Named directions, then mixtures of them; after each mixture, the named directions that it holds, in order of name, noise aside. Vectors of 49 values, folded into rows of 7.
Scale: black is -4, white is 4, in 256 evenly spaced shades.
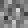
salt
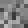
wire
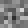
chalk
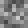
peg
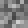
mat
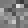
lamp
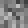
lamp, mat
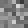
lamp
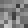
wire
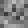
peg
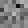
lamp, salt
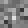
chalk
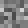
chalk, peg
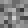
chalk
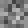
peg, salt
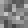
peg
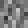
salt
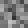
chalk, lamp, wire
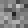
lamp, mat, wire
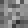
mat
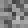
mat, peg, salt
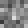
mat, peg, wire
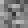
lamp, mat, peg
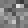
lamp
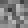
chalk, lamp, salt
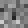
mat, wire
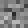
lamp, mat, wire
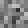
chalk, mat, salt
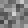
lamp, wire
